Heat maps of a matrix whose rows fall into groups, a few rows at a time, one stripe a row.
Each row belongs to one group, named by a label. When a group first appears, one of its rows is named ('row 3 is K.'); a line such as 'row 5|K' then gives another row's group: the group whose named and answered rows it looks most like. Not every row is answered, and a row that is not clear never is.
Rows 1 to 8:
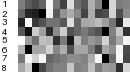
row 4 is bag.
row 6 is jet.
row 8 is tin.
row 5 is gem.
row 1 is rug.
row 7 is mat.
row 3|tin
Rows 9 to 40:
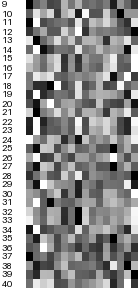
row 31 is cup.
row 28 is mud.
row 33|gem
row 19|tin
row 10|mat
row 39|bag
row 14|tin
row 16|gem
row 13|jet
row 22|tin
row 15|gem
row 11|tin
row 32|gem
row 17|mat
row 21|jet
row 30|gem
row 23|tin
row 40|mat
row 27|bag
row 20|bag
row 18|rug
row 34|tin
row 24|gem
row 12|mud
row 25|bag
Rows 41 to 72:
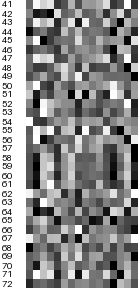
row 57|mud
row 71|mat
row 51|rug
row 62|gem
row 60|bag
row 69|mud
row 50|cup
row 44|mud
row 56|tin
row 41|mat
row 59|bag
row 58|bag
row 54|jet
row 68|mud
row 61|bag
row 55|mat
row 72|mud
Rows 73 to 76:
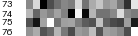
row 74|rug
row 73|tin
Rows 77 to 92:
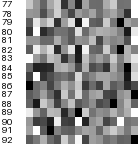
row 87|mud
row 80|tin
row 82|mat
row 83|gem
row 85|tin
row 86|mud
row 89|gem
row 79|mat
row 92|mud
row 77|gem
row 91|cup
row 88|bag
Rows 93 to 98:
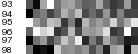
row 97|mud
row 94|mud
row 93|bag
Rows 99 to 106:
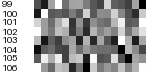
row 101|gem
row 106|gem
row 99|bag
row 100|tin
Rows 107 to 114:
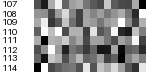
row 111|jet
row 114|tin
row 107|bag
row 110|mat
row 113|bag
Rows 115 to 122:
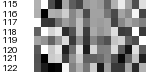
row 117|jet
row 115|cup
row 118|mat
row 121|bag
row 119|gem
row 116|jet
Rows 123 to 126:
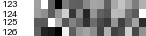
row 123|cup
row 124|gem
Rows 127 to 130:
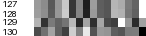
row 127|gem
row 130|mud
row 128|gem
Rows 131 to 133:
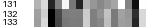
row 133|tin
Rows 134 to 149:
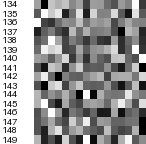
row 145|cup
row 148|bag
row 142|cup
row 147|mud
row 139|mat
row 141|bag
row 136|jet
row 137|mud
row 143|bag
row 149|rug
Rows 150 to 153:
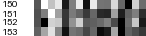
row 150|mat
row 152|bag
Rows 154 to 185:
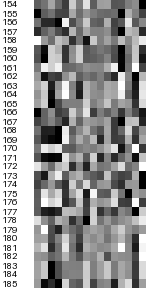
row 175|mat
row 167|mud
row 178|gem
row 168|rug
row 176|mat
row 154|mud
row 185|rug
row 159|bag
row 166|mud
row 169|rug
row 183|tin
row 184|tin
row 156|rug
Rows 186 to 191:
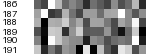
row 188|jet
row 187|cup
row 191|rug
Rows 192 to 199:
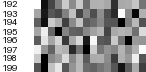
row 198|jet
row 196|mat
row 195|cup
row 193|rug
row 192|jet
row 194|bag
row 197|gem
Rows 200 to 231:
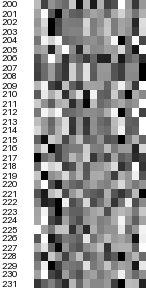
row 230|cup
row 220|cup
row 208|mud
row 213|gem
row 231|mud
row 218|mat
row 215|bag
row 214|gem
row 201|cup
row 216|tin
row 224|cup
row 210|mat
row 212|mat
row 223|cup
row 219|jet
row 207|mud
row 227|cup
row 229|tin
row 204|mat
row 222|rug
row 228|bag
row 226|tin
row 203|tin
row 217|mud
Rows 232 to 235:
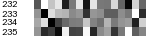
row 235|rug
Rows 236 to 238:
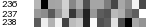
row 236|jet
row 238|mat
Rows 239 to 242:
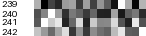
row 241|mat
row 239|rug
